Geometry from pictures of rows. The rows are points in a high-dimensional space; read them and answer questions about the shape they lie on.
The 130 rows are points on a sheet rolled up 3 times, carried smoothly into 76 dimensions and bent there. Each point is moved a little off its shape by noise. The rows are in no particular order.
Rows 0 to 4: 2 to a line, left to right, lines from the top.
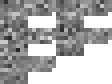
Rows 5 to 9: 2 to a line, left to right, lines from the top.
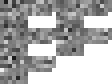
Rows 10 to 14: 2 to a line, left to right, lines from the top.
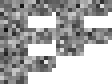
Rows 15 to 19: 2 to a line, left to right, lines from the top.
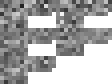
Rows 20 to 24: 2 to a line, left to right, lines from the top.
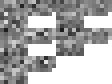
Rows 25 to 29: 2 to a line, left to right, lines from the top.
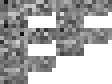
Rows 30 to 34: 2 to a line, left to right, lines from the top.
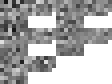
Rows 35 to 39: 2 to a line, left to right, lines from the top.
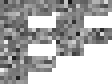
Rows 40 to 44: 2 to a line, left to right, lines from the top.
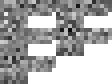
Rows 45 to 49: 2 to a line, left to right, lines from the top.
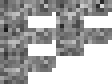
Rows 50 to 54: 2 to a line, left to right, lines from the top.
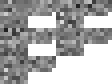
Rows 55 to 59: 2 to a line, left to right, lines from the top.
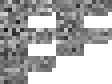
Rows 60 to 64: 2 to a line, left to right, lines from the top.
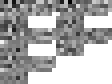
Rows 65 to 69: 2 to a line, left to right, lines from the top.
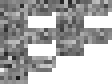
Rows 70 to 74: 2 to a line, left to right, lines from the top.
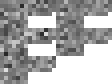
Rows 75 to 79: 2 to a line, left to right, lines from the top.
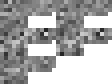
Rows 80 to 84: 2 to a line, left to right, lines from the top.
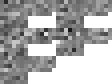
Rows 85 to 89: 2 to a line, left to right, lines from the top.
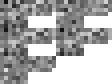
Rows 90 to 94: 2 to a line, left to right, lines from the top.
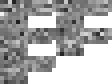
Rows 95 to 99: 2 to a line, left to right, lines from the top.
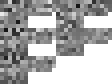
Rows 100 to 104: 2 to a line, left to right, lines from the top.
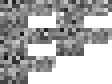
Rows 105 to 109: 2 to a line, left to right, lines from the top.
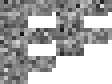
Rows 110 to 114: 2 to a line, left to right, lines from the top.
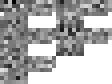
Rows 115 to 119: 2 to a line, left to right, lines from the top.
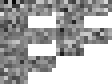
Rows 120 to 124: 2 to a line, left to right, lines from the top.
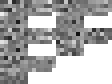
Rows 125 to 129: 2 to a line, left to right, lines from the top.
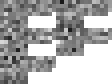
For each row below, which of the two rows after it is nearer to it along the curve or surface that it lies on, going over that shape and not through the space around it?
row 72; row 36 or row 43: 43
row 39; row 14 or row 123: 123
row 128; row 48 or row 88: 88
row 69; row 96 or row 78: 96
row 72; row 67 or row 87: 87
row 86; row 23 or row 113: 23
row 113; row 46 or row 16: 46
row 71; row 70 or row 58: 58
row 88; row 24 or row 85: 85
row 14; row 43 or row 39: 43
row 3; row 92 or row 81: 81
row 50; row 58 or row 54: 58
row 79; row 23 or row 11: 23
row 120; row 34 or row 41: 41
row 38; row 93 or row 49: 93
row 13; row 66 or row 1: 66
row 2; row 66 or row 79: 66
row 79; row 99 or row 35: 35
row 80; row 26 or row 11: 26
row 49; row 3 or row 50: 3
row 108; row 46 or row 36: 36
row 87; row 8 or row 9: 9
